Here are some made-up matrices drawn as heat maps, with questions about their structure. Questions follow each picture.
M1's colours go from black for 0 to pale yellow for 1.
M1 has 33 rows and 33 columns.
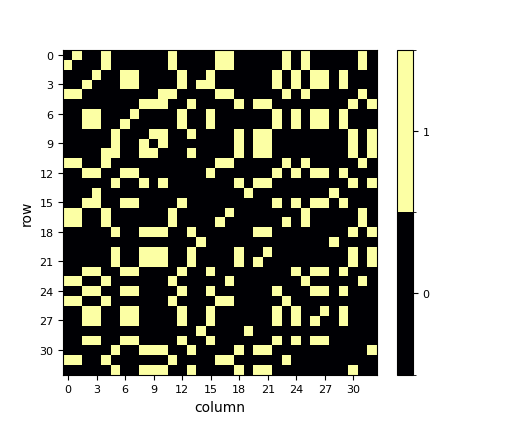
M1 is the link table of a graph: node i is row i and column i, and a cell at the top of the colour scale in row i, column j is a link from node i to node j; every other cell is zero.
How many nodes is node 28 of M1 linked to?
2
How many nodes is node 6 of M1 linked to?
10
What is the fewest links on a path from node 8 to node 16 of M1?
3
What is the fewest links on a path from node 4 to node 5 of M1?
2
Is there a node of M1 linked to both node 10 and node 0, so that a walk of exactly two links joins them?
yes
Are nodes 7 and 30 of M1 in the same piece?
no
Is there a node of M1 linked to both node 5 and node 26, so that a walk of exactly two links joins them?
no
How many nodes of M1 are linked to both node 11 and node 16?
6
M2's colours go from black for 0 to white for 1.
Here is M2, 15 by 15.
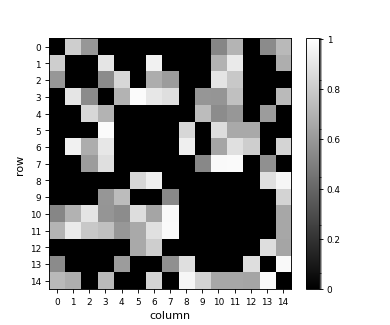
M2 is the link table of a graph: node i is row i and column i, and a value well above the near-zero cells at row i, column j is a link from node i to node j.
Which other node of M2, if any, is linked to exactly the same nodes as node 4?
node 7
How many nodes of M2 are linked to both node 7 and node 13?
0
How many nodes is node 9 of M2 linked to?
4
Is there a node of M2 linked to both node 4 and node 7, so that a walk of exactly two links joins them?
yes
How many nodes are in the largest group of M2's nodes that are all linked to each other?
5
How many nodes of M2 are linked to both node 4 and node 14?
5
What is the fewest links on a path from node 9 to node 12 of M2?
2
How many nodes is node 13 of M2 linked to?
6
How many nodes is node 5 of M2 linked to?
5
